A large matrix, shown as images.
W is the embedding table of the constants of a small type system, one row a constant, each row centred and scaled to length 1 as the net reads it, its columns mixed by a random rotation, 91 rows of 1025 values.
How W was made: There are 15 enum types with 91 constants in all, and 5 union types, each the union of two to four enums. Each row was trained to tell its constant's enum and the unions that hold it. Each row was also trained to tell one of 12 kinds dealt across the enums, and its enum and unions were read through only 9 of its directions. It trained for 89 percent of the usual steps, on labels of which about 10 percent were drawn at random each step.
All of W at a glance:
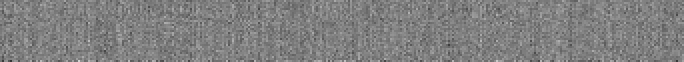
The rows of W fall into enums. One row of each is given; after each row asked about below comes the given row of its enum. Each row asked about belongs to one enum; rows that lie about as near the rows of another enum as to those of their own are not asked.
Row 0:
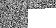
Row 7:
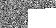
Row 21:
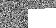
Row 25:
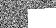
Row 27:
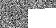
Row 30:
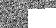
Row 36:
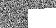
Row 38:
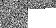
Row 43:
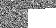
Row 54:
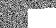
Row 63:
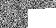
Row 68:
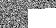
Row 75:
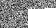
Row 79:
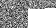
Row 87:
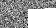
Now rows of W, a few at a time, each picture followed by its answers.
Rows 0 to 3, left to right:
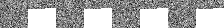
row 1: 79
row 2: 75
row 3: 7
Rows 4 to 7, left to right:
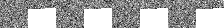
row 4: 54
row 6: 0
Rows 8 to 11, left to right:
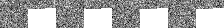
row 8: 21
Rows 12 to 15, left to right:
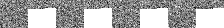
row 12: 68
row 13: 25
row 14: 68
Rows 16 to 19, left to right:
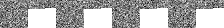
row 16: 0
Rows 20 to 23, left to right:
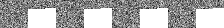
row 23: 21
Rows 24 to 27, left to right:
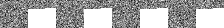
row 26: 75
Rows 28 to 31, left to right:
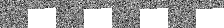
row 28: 68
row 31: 36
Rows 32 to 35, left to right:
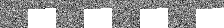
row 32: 43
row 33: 21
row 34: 25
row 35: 36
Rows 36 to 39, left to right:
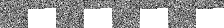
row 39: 68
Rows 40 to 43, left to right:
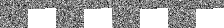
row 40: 43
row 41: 25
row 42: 36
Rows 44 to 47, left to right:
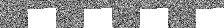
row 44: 87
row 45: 43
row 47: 68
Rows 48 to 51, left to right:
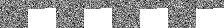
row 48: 25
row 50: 54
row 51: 79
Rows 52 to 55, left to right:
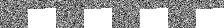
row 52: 87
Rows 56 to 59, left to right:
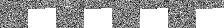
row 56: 75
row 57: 79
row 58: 38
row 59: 21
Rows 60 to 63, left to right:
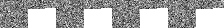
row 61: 79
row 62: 87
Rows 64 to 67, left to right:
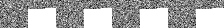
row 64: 25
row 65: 54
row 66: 87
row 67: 87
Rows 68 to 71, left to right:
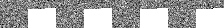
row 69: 36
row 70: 79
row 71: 43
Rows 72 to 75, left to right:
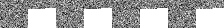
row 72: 7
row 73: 54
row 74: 75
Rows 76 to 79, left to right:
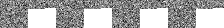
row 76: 79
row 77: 43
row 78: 36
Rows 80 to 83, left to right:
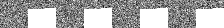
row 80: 36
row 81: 27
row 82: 68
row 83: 87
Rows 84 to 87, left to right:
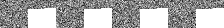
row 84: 54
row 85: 7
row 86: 25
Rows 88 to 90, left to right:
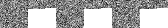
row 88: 0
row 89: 7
